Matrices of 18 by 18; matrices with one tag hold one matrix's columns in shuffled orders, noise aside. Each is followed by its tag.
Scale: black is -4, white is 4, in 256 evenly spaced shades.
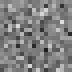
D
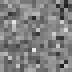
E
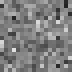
E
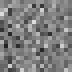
D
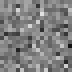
D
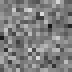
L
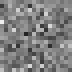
D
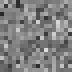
E
